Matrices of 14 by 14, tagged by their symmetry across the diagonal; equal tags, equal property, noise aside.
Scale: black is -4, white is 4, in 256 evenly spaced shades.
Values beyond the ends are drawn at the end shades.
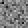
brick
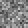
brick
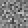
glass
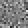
glass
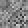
brick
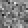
glass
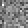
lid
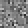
glass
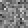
lid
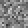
lid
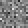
glass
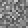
brick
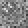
brick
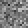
lid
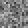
lid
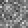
brick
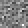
lid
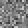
glass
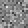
brick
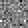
glass
